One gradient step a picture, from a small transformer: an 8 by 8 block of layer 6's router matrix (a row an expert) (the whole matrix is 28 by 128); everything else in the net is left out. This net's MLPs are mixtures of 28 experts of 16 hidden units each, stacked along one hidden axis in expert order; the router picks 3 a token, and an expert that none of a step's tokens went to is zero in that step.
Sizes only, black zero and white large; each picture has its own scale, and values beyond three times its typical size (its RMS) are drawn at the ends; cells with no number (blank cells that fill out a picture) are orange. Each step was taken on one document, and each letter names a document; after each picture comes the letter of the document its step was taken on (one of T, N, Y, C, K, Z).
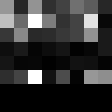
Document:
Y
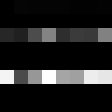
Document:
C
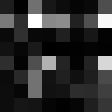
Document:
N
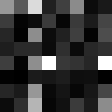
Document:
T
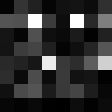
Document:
N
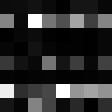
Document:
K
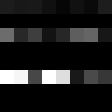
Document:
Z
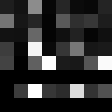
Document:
N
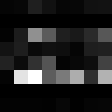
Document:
C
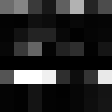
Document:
Z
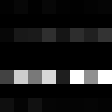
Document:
C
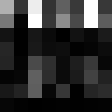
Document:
T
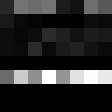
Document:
Z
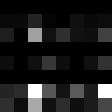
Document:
T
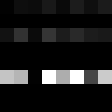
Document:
C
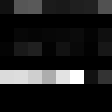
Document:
Z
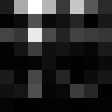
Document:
T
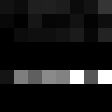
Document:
C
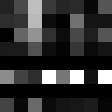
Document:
Z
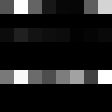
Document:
Z
